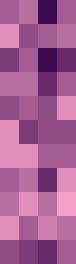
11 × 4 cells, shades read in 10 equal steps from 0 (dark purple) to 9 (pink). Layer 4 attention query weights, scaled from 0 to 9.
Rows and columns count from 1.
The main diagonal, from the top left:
5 4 0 5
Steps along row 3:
up down up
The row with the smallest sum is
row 3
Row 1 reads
5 6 0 5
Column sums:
65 59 37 63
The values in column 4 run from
2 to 9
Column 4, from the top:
5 6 2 5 8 4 5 8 9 6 5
